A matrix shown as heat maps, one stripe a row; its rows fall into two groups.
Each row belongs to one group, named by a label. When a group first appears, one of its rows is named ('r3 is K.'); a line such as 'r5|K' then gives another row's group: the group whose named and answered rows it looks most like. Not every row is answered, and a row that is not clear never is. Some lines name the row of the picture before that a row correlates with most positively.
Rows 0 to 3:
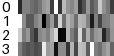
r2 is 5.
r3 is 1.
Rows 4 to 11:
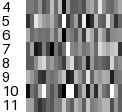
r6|1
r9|5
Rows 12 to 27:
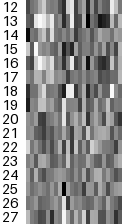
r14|1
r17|5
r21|5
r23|1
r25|1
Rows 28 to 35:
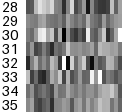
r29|1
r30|1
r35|5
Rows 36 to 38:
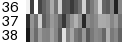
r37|1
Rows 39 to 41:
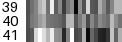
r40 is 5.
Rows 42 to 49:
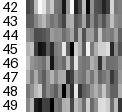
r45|5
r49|5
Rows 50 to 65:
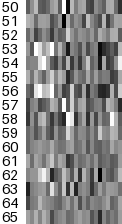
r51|1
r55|5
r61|5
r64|1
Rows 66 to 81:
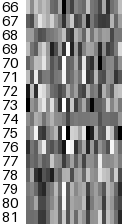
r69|1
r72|1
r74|5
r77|1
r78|5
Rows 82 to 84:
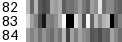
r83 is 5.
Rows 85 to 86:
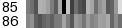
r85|1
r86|5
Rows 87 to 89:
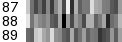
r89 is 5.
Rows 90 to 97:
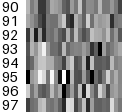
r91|5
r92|1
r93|1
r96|1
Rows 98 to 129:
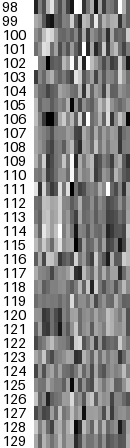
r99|5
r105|1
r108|5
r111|1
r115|5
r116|1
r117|5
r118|1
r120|5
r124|1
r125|1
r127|1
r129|5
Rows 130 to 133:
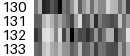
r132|1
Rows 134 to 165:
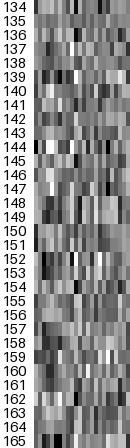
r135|1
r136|5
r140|1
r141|1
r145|5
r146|1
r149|5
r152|1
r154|5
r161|5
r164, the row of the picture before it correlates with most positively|131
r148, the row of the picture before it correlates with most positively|130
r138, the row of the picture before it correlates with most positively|130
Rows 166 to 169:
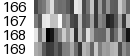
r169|5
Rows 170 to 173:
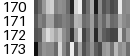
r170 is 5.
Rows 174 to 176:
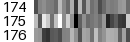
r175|5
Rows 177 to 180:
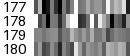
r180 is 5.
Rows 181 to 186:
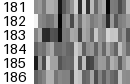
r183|5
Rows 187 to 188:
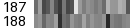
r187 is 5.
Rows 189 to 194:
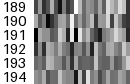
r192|1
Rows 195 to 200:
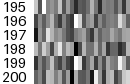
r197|1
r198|5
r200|1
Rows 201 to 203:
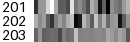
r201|1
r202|5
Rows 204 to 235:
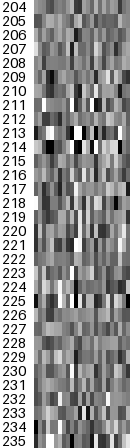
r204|5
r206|5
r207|1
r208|1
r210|5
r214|5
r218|1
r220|1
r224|5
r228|5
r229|5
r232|1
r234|1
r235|1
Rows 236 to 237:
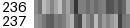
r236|5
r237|5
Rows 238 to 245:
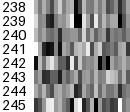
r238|5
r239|5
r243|5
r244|5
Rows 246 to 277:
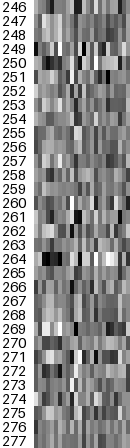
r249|1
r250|5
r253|5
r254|5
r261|5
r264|5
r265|5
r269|5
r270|5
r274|1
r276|1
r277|1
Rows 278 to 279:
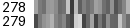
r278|1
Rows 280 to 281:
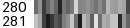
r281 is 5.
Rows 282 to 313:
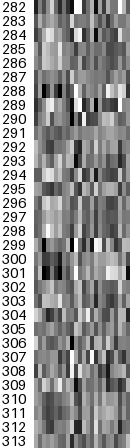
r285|5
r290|1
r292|5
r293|5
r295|5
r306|1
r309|5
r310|5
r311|5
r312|5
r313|1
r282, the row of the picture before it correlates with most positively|280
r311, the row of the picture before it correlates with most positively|281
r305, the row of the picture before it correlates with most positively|280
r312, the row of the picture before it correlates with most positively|281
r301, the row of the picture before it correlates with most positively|280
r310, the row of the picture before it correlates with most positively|281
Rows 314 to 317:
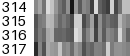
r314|1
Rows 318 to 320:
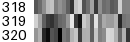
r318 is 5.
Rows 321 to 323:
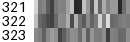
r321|5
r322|1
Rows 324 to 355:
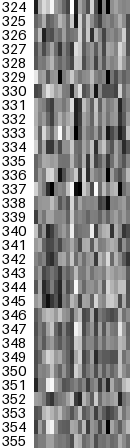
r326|1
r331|5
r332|5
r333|5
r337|5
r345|5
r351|1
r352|5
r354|1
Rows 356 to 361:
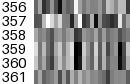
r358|5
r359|5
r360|5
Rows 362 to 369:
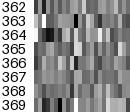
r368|1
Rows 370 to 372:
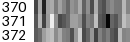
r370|1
